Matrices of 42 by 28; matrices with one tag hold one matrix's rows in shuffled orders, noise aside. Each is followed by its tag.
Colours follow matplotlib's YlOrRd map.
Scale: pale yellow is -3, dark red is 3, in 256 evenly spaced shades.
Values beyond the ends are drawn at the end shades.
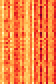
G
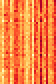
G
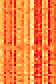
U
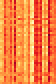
U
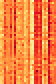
U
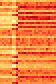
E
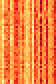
G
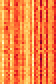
G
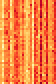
G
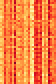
U
